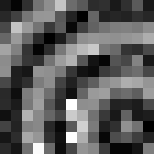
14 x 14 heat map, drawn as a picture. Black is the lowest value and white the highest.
Rings: centred on the bottom right. Ninth with the lowest average: bottom right. Slope: none. Mirror symmetry: none. Roughest part: bottom middle.
